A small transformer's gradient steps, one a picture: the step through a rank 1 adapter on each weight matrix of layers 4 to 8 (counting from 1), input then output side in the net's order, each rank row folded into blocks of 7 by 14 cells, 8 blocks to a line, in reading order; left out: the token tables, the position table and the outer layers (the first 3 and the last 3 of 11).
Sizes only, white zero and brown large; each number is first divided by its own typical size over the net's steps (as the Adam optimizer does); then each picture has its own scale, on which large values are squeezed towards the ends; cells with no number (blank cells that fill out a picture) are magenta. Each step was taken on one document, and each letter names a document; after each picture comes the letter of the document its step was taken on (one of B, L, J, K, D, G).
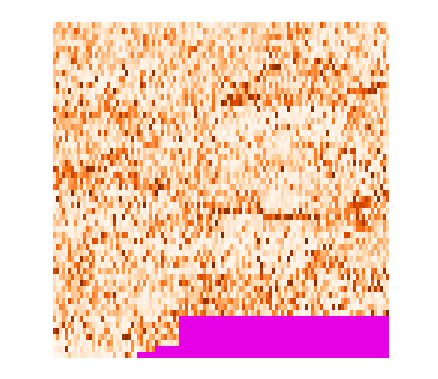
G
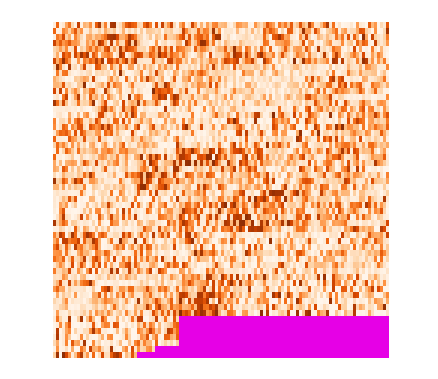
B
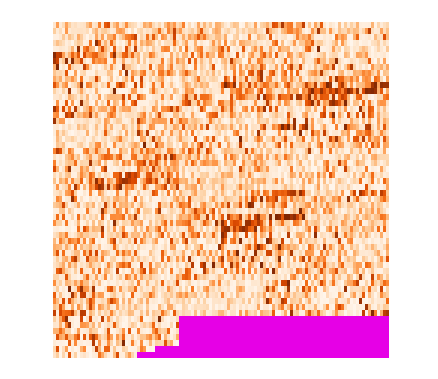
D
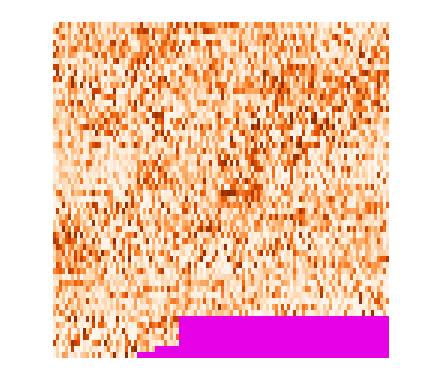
B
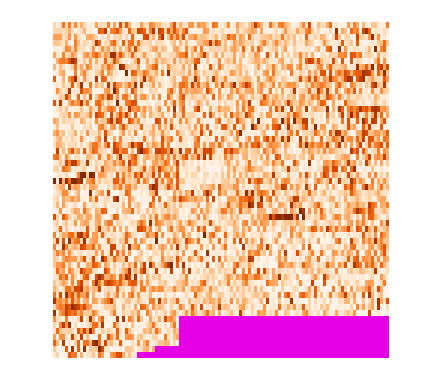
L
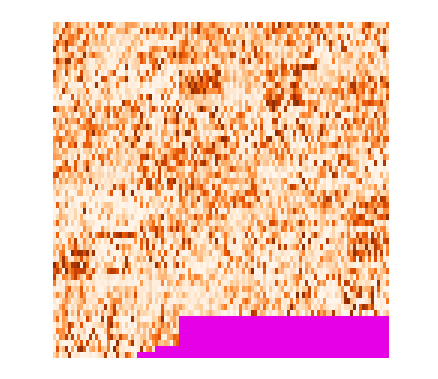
D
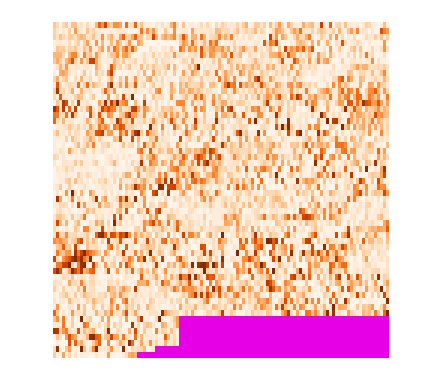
G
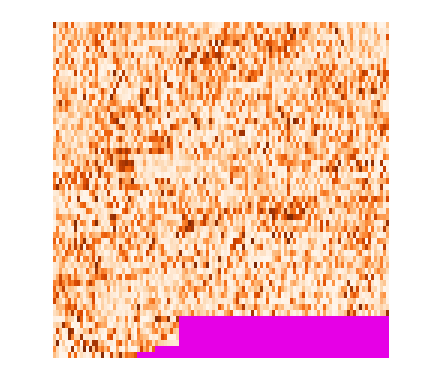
L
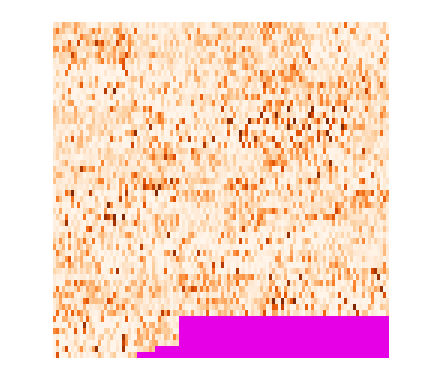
G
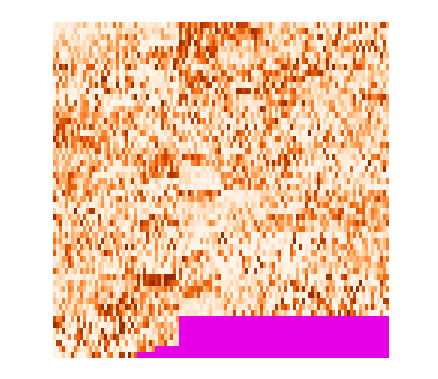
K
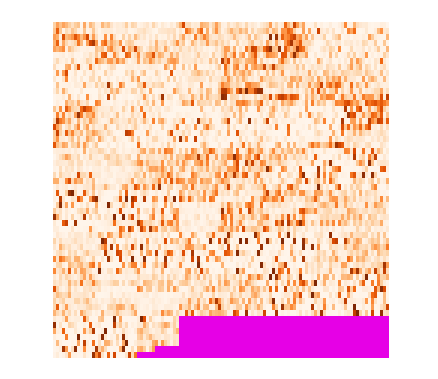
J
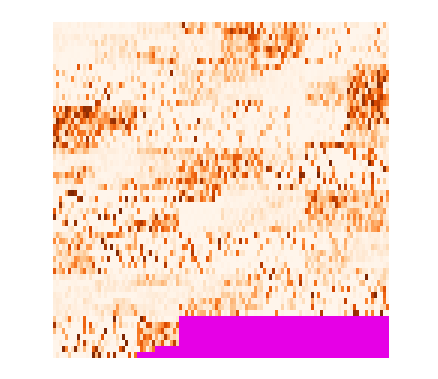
J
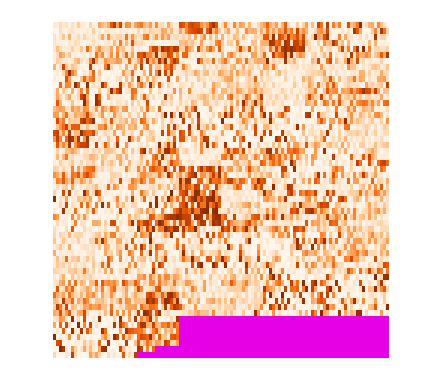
K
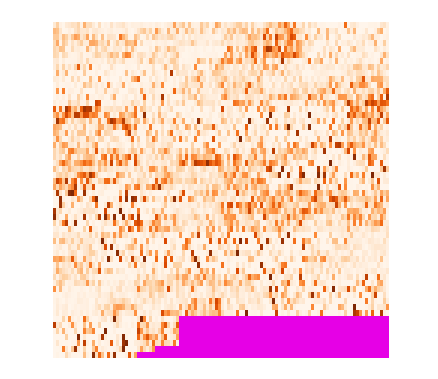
J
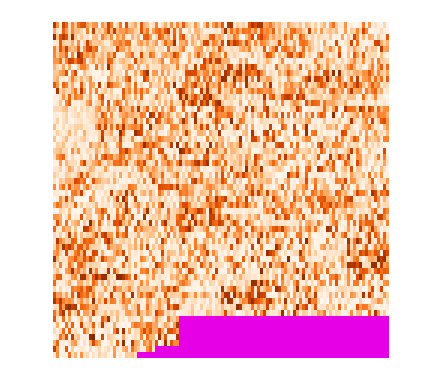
D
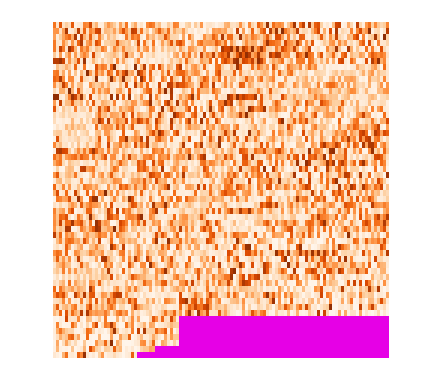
B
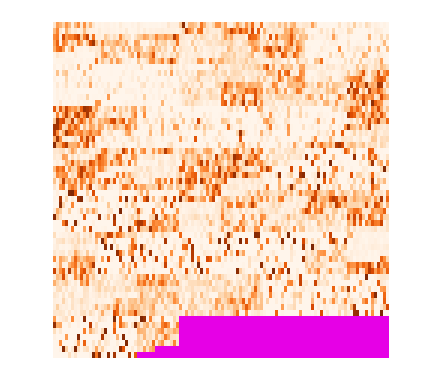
J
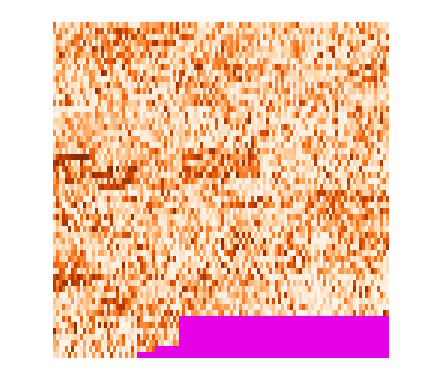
B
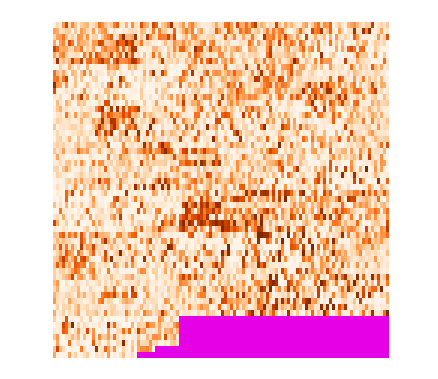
G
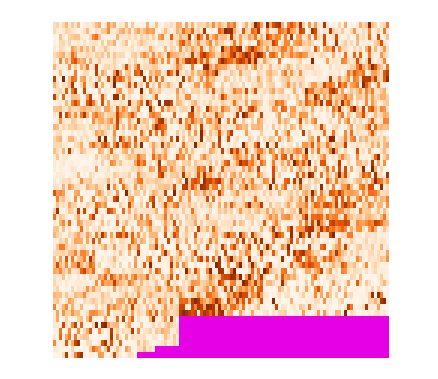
L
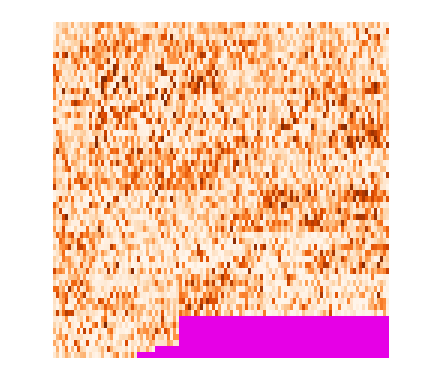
L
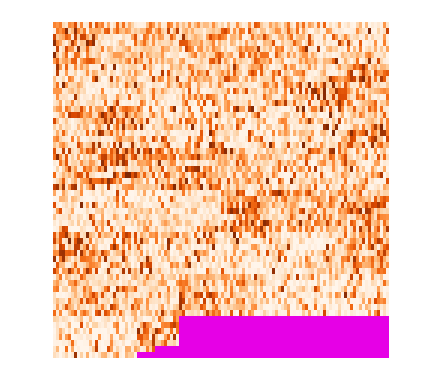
L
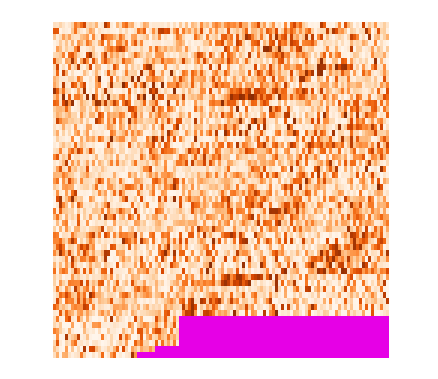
B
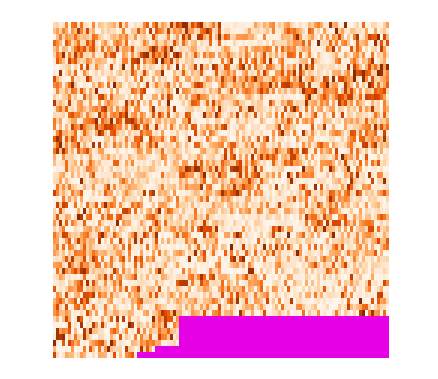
L
